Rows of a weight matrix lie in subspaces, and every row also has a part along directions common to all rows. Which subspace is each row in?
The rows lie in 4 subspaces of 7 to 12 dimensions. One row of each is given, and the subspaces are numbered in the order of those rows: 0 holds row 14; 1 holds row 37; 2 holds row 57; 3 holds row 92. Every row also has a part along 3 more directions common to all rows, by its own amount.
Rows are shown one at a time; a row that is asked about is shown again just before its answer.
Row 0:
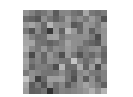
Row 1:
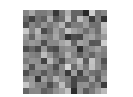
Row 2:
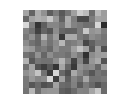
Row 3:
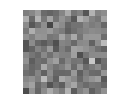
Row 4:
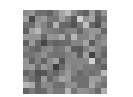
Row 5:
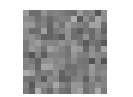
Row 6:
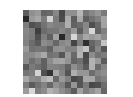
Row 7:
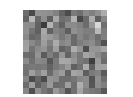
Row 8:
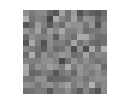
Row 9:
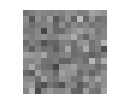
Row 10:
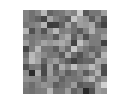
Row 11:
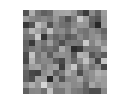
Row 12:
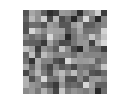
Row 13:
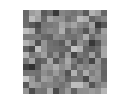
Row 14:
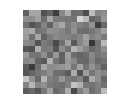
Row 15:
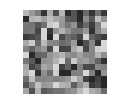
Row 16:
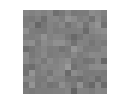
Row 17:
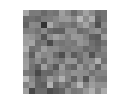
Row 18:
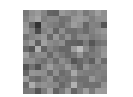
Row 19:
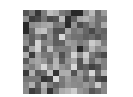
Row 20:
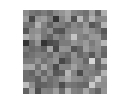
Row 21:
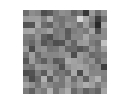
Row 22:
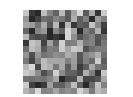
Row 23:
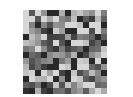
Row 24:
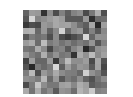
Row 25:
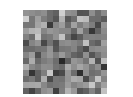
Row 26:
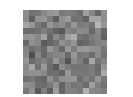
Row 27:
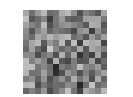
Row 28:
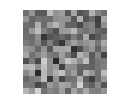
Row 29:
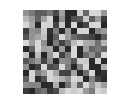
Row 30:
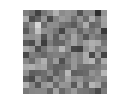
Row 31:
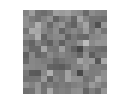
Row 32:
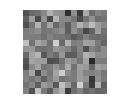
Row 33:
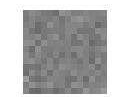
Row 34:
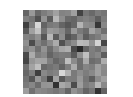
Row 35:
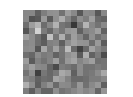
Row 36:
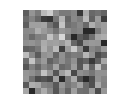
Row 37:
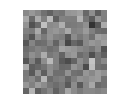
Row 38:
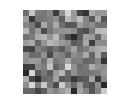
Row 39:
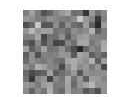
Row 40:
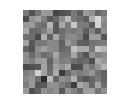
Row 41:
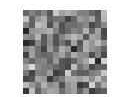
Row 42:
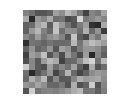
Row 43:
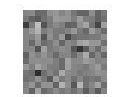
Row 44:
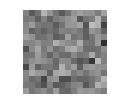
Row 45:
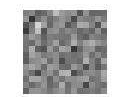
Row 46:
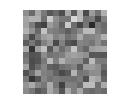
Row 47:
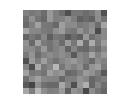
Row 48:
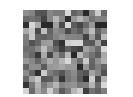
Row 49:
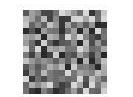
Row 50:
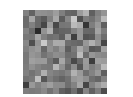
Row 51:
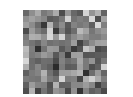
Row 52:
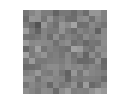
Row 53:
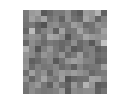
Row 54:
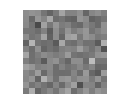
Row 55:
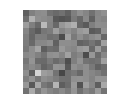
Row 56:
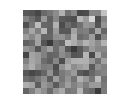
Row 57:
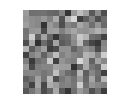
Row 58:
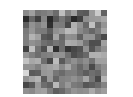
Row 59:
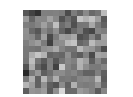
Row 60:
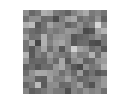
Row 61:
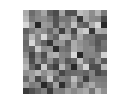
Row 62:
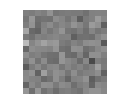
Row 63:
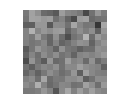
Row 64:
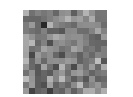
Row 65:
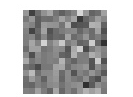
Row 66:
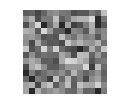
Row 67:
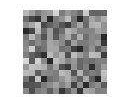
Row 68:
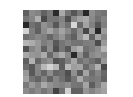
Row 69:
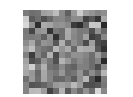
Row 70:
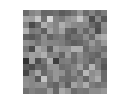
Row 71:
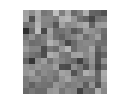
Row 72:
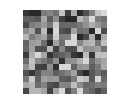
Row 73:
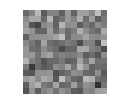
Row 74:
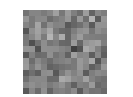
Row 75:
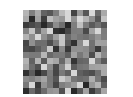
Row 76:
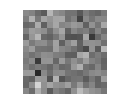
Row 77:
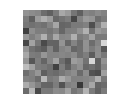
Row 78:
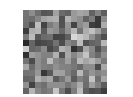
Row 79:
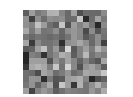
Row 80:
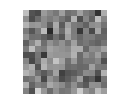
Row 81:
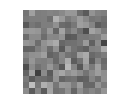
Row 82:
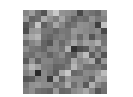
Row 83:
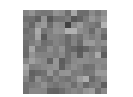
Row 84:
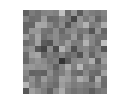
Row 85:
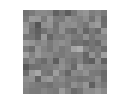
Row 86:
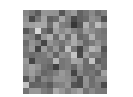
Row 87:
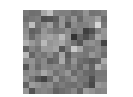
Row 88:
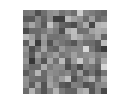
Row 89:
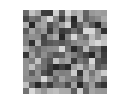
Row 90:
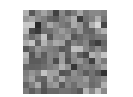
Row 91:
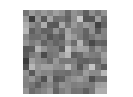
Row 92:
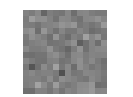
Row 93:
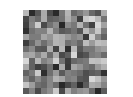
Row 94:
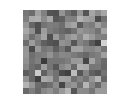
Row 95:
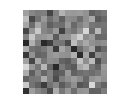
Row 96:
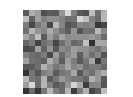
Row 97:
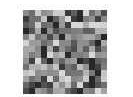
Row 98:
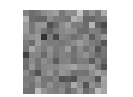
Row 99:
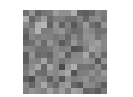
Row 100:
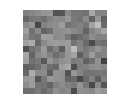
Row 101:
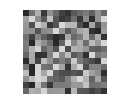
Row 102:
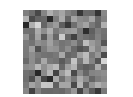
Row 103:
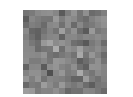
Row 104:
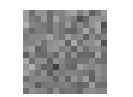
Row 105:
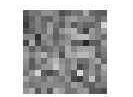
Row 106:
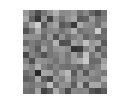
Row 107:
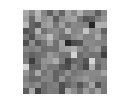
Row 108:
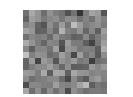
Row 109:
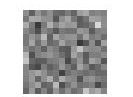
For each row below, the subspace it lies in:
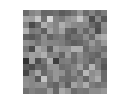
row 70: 1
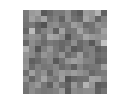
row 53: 3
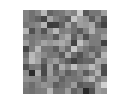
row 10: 3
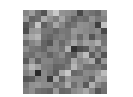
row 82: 3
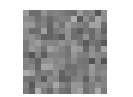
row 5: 3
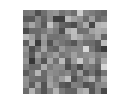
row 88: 2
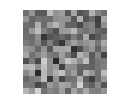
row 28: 3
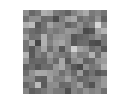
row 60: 2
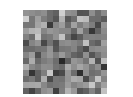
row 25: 2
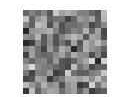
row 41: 0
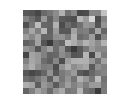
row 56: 1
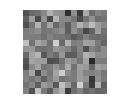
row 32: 1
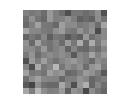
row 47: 0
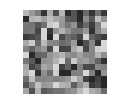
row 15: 3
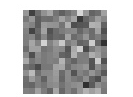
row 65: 3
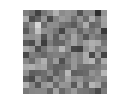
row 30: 3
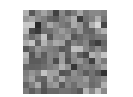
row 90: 2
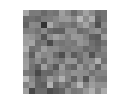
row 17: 0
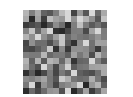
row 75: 0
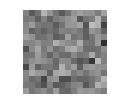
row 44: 3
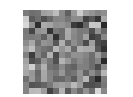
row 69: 3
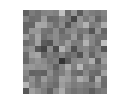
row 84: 1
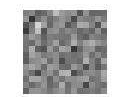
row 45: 1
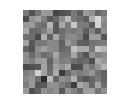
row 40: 3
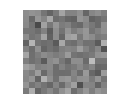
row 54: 3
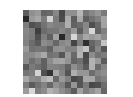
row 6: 2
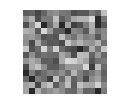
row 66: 1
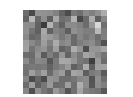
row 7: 1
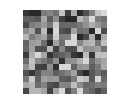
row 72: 1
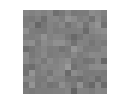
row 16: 0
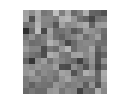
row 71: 1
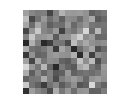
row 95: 2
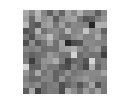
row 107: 1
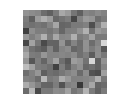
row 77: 3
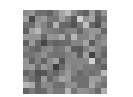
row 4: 0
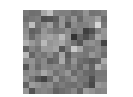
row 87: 2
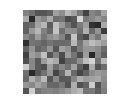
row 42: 1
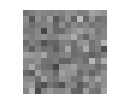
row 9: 3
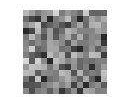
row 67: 1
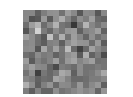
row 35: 0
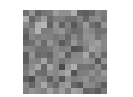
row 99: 0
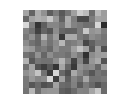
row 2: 2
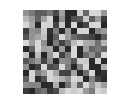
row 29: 2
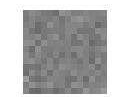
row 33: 0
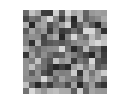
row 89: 2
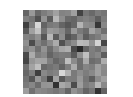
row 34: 3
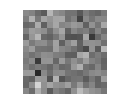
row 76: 3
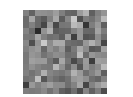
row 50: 0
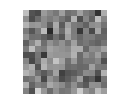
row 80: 3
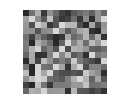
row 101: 0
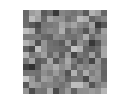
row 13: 0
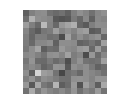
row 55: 0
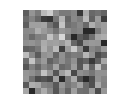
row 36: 2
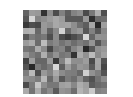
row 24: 3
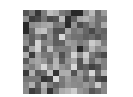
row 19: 2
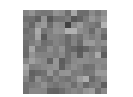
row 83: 1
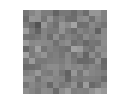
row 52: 2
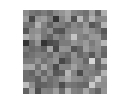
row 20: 3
